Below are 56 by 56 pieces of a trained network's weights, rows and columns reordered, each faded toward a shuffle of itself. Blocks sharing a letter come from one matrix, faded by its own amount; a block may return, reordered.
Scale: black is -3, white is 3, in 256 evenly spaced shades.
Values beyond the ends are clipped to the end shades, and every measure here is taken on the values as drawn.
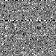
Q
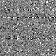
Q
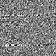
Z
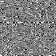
Q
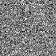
Z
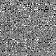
Q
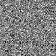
Z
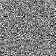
Z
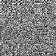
Z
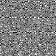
Q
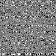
Q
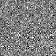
Z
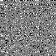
Q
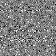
Q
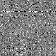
Q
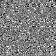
Q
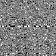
Q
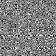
Q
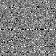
Q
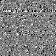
Q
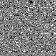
Q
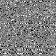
Q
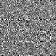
Z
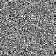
Z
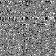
Q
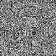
Z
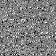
Q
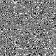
Q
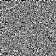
Z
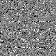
Q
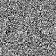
Z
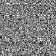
Z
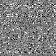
Q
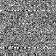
Z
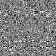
Q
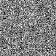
Z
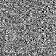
Z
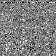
Q
